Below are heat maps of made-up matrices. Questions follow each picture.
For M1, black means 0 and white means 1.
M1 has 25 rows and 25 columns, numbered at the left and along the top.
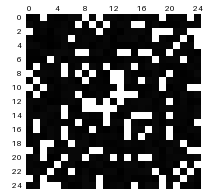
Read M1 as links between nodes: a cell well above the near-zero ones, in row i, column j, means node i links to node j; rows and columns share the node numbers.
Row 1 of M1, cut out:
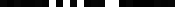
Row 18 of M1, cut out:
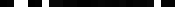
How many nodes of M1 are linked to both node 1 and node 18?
0
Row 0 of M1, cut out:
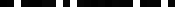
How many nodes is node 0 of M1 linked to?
5
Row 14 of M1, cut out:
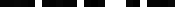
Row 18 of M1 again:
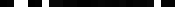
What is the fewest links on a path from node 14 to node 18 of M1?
3
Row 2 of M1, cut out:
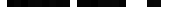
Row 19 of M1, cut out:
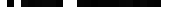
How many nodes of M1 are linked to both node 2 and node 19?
4
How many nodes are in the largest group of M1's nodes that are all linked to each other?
5
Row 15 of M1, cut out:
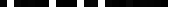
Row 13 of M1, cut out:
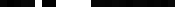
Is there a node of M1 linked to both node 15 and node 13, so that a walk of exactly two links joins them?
yes
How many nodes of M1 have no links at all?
0
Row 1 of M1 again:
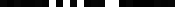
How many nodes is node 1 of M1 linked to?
5
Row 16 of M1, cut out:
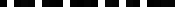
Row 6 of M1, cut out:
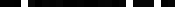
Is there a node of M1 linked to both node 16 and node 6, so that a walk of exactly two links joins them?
no
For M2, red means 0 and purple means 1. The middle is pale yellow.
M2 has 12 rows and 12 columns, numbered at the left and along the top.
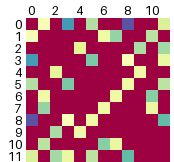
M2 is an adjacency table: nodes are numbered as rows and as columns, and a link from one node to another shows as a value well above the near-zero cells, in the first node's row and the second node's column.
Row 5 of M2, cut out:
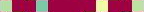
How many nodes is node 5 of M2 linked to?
4
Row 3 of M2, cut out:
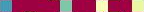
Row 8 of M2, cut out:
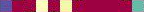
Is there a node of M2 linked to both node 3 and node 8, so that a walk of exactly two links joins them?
yes
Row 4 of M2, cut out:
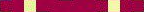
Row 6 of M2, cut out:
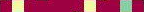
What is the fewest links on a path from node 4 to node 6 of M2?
5
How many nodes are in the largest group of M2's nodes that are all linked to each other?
5
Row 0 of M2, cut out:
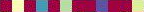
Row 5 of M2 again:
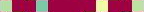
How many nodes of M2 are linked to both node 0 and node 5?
3
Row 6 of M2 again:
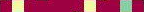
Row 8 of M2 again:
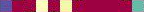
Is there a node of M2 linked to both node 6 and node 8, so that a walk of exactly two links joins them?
no
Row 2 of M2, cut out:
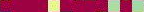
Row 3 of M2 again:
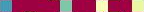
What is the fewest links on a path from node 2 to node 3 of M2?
2
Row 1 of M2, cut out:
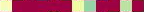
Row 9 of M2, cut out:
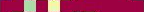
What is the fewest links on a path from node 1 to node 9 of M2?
4
